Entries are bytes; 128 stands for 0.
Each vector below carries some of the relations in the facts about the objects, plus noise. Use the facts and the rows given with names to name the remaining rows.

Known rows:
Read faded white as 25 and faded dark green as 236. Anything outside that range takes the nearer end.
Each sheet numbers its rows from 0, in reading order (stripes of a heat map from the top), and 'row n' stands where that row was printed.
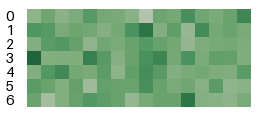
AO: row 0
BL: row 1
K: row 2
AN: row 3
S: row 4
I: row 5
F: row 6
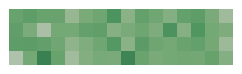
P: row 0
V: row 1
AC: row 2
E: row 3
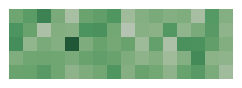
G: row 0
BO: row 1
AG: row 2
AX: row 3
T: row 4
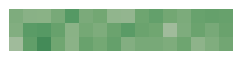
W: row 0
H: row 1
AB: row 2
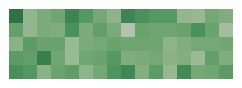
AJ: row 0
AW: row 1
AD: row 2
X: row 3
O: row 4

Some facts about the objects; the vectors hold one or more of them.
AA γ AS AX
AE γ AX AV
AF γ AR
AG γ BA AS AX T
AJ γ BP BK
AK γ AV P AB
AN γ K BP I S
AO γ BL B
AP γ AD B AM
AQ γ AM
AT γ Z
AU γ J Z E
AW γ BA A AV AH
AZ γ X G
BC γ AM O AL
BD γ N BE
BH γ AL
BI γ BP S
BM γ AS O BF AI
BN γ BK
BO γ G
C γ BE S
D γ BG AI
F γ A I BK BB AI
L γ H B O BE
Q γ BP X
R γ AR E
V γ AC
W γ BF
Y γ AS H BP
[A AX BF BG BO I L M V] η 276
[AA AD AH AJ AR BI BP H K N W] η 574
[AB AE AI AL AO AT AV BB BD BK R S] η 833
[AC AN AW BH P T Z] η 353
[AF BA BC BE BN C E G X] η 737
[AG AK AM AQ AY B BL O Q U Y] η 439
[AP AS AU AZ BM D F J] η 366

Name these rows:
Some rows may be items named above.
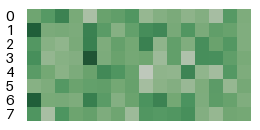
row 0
G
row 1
AN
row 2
AK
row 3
AG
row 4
AZ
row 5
AS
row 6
AN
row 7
BN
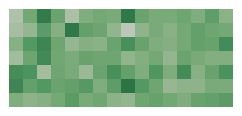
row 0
E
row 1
AE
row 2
BE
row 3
AV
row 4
AM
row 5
BP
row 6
W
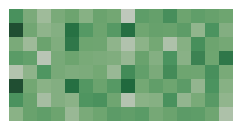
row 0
BH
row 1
Q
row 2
AA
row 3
L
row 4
AF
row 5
Q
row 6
BO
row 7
Z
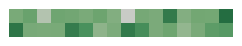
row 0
AP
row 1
BI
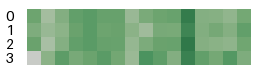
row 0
F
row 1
D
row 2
F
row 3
R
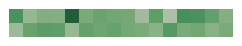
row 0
AG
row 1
J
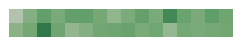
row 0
AT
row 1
BA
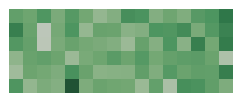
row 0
C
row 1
AQ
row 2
L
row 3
Z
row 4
BD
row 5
AG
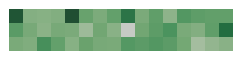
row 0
Y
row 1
BC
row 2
BK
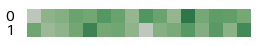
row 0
AU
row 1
BM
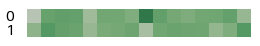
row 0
AR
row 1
AL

